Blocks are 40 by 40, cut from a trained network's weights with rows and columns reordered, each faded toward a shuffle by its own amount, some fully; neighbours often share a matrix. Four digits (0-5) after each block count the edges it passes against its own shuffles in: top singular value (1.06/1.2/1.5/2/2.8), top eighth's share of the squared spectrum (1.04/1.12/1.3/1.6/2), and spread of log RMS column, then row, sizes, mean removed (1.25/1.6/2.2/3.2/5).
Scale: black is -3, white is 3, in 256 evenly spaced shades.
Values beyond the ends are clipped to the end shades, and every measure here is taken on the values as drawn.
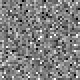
1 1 0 0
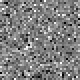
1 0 0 0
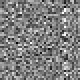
3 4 2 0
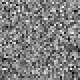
2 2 1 0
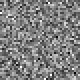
0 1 0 0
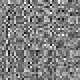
4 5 3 1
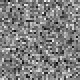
0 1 0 0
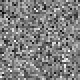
0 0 0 0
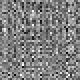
4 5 3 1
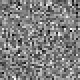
2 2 0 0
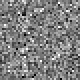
2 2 1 0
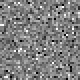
0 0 0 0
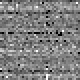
3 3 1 2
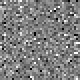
2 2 1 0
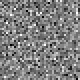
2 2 0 0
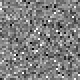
0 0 0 0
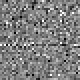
2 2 0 1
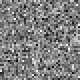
0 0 0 0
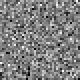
1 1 0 0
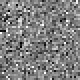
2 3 1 0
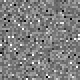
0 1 0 0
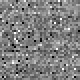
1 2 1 0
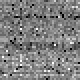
3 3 0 1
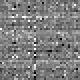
3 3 2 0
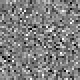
2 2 1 1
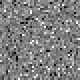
0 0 0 0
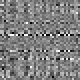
4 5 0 3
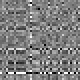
4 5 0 3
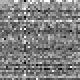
4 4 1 2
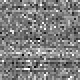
3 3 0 1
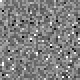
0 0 0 0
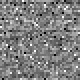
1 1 0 0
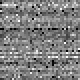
3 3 1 2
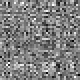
3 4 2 2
